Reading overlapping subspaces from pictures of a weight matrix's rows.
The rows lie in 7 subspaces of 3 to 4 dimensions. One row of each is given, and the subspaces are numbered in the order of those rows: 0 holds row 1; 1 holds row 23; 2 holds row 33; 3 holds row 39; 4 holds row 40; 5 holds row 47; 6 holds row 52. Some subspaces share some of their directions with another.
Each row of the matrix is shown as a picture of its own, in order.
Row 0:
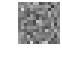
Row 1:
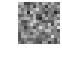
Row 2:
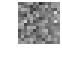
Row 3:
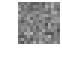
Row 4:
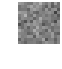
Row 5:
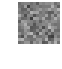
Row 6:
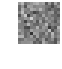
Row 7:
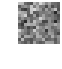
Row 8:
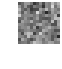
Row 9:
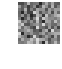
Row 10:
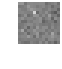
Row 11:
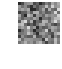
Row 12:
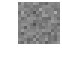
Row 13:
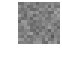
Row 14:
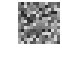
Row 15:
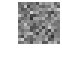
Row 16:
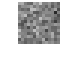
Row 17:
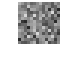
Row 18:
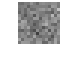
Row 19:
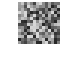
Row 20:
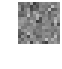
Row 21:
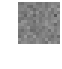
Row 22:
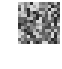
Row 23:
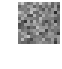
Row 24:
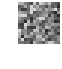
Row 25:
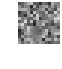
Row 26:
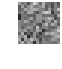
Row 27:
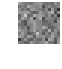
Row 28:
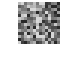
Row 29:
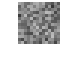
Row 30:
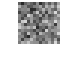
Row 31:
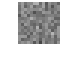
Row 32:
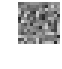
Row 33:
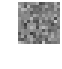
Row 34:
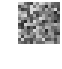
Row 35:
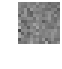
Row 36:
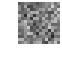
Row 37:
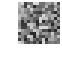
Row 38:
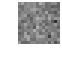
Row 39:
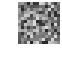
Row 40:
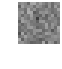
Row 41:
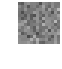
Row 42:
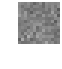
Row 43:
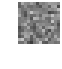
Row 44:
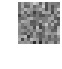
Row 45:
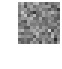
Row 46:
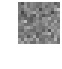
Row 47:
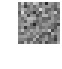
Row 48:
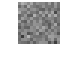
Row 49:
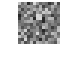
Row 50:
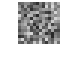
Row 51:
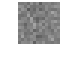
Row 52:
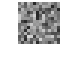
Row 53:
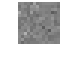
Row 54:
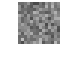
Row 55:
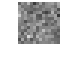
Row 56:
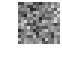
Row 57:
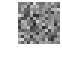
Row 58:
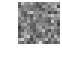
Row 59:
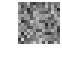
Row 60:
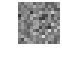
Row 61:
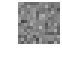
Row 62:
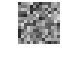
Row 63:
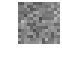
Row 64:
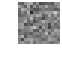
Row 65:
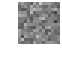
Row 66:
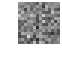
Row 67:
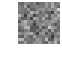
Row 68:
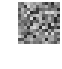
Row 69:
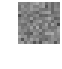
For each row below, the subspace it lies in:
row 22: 3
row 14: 5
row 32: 6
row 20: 3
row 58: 1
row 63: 2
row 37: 2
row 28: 1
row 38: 1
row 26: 6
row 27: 6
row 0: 3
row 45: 5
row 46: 5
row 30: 1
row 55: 6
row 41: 4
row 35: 4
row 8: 6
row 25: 1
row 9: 4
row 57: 3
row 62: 1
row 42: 6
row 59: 4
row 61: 6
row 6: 5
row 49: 6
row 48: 1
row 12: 5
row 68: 0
